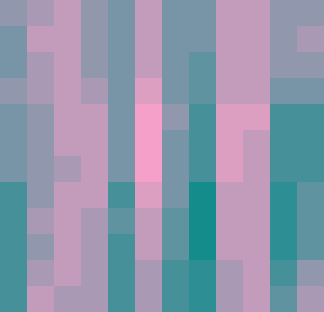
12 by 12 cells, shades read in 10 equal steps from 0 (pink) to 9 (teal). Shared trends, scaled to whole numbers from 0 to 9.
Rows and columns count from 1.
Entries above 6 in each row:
0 0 0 0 3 3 3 4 3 4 5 4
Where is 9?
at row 8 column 8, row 9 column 8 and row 10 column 8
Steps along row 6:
down down same up down up up down up up same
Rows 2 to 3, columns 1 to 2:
5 2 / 5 3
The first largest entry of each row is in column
5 1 8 8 8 8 8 8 8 8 8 8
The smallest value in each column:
4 2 2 2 5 0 4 5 1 1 4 3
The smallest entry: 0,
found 3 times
